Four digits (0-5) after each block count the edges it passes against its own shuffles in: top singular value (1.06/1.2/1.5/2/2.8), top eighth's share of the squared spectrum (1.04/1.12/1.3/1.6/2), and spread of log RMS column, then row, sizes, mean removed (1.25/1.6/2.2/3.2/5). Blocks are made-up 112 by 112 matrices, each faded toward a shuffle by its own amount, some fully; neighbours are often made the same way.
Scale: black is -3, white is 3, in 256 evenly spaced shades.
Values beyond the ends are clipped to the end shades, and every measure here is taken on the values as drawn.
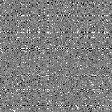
5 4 2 3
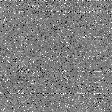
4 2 1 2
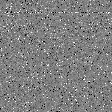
3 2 0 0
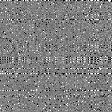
5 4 2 3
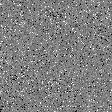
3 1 0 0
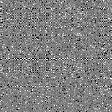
5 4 2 3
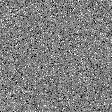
2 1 0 0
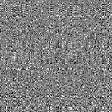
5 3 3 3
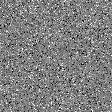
0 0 0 0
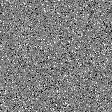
0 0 0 0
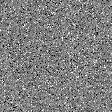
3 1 0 0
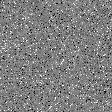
0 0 0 0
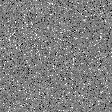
0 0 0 0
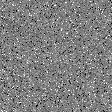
0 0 0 0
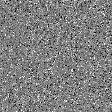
0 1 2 0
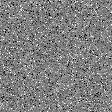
0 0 1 0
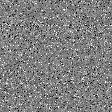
1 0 0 1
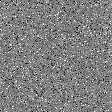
0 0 0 0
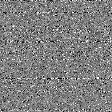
1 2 0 3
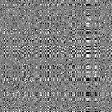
5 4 4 4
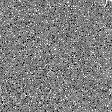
3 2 0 1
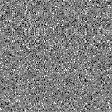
4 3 2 2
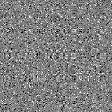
4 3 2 2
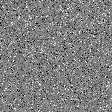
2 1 0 0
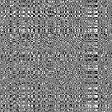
5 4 4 4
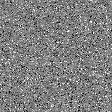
3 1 0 0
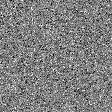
1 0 0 0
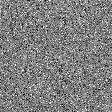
2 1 0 0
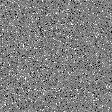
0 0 1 0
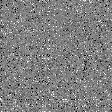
2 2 2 2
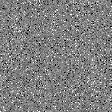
4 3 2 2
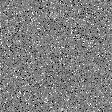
2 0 0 0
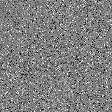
3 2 0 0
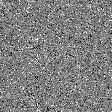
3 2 0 0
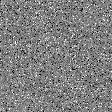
2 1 0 0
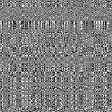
5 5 4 4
